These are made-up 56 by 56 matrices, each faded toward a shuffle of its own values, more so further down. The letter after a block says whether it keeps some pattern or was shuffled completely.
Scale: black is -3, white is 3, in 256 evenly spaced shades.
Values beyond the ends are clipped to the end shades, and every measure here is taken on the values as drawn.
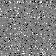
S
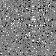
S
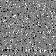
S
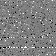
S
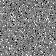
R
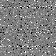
S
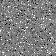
R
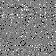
S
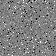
R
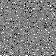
S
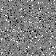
S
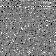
S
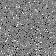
R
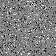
R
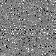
S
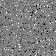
R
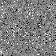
S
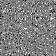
S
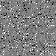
S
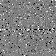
S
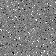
R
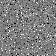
R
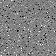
R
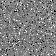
R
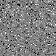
S
